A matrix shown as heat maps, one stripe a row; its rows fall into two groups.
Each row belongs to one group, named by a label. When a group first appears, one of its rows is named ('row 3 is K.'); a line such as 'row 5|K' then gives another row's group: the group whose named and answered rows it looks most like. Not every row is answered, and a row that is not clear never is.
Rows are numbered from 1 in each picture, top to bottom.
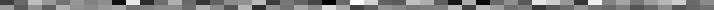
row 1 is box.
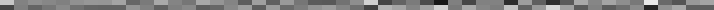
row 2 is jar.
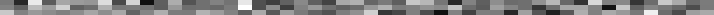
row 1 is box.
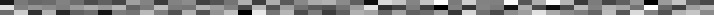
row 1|jar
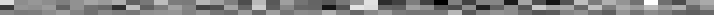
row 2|box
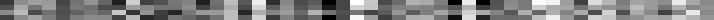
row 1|box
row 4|box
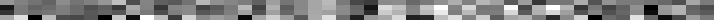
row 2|jar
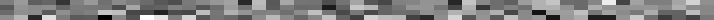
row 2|box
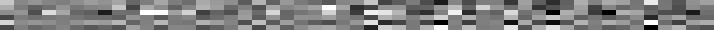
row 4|jar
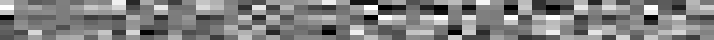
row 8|box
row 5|jar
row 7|box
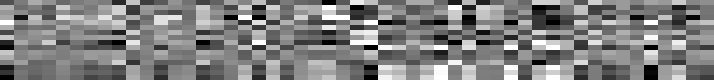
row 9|box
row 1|box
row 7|box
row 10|jar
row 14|jar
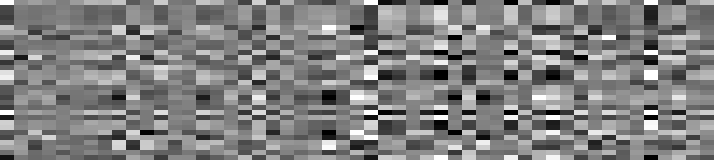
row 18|jar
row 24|jar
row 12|box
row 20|box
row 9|jar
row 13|jar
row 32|jar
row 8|box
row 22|jar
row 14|box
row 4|jar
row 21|box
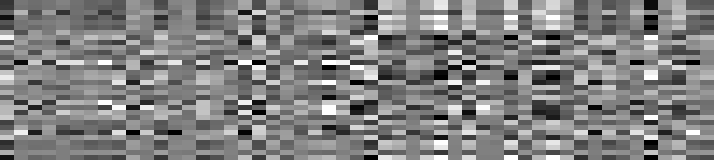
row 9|box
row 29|jar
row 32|jar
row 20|box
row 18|box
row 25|jar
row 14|box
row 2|jar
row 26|box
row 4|jar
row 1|jar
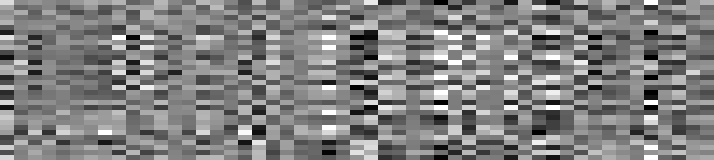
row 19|jar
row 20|jar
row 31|box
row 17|box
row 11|jar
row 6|box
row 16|jar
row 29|box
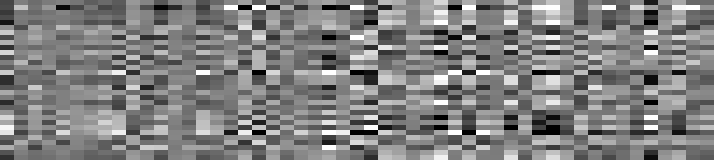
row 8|box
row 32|jar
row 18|box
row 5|jar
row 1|jar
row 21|jar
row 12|box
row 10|jar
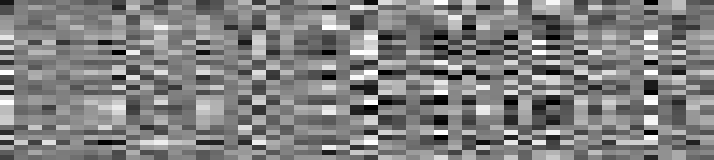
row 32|jar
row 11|box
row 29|box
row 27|jar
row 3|jar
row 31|box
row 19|jar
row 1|jar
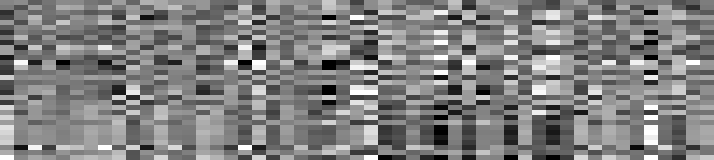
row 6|box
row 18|box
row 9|jar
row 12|jar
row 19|box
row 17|jar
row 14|box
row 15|jar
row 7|jar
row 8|box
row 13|box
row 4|box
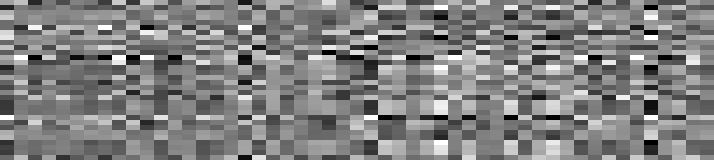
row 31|jar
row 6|box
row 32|box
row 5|box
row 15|jar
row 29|jar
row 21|jar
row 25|box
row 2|jar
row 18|jar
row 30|jar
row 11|box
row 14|jar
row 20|box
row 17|box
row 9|box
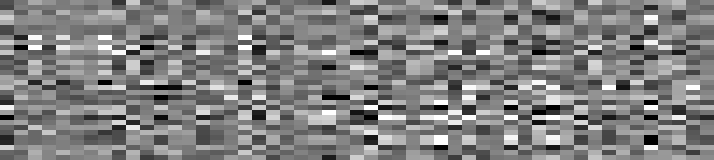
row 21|jar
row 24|jar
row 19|box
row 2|jar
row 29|jar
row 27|box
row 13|box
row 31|box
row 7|jar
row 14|box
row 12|jar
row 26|box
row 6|jar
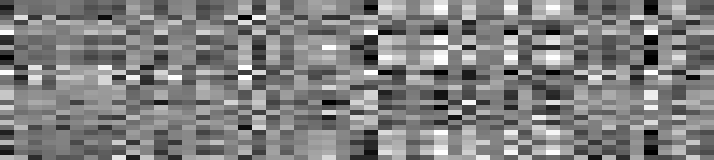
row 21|box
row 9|jar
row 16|box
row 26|box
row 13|jar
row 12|jar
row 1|jar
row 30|jar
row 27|jar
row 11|jar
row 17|box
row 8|jar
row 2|jar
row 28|jar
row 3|jar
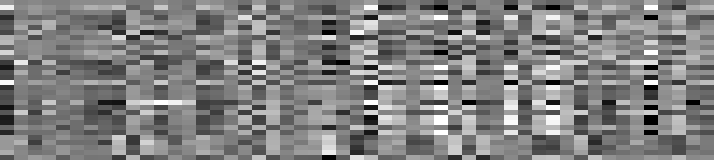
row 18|jar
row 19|jar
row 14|jar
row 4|jar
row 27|jar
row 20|jar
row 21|box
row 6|box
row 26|box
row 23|box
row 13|box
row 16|jar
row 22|jar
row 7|box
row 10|box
